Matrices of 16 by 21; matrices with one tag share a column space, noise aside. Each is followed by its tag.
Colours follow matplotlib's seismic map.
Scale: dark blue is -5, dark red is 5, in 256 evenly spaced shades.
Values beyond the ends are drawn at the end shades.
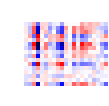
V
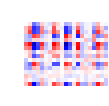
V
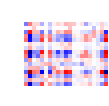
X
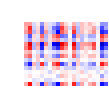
V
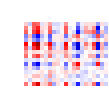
V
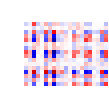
X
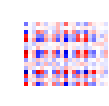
X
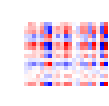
V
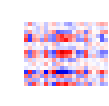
X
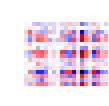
X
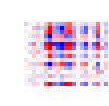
V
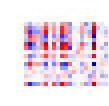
V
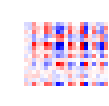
V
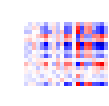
V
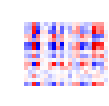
V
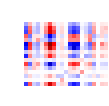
V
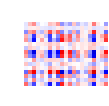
X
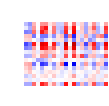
V
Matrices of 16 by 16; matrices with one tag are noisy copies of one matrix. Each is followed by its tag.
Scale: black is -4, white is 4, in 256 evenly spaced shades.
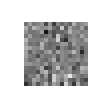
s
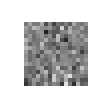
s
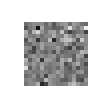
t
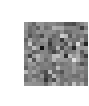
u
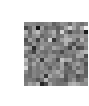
t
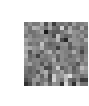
s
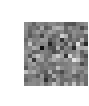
u
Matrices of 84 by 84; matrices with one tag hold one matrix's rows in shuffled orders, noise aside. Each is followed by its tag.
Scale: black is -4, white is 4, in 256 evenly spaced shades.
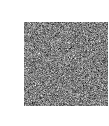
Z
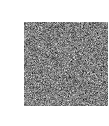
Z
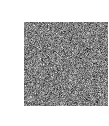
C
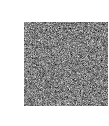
Z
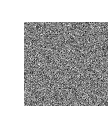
Z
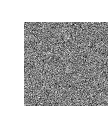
Z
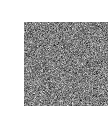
C
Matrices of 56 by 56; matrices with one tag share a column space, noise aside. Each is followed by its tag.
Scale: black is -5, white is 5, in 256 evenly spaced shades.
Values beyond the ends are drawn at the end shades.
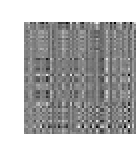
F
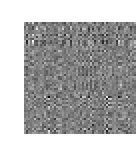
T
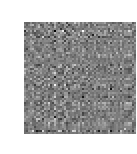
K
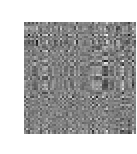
T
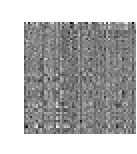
F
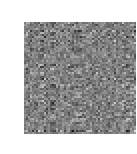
K
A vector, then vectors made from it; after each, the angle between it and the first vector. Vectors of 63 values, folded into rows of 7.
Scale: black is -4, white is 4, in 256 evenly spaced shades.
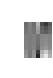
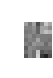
nearly opposite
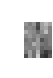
nearly opposite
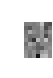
partly aligned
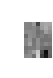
nearly opposite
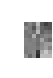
nearly parallel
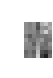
nearly opposite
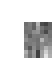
nearly parallel
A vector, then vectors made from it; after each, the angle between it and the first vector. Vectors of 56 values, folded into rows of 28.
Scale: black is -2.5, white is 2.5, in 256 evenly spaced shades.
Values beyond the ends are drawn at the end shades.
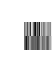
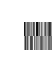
orthogonal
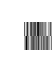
partly aligned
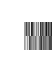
nearly opposite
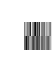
nearly parallel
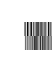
orthogonal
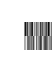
partly opposed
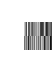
partly opposed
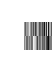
orthogonal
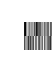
orthogonal
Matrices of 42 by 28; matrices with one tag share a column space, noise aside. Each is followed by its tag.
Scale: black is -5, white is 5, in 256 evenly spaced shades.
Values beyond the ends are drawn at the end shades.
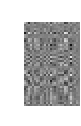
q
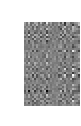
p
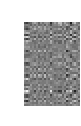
p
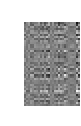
p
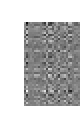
p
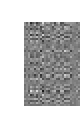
p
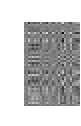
q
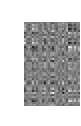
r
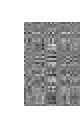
q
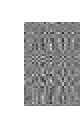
q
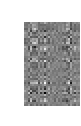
r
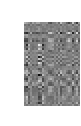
q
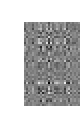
r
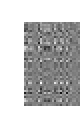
r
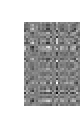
r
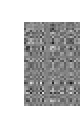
r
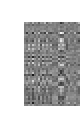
q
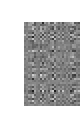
p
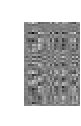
q
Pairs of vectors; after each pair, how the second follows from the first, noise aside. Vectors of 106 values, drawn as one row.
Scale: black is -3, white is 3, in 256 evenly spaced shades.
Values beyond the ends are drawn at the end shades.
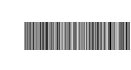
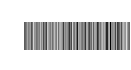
sign-scrambled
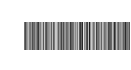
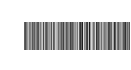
copied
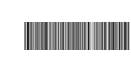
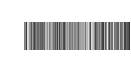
sign-scrambled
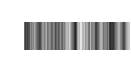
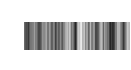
copied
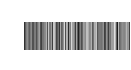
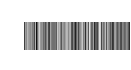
reversed
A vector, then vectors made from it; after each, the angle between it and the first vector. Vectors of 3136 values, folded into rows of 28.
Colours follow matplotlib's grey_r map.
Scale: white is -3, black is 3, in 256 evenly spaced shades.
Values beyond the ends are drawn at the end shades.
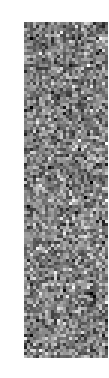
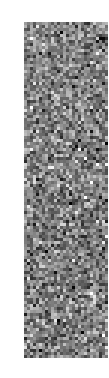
nearly opposite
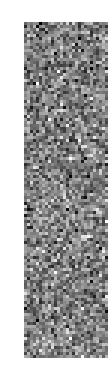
partly aligned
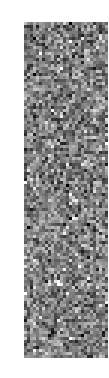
partly aligned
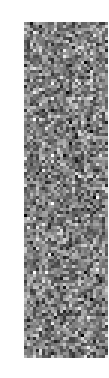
orthogonal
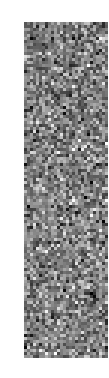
nearly parallel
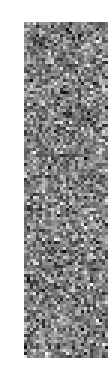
partly aligned
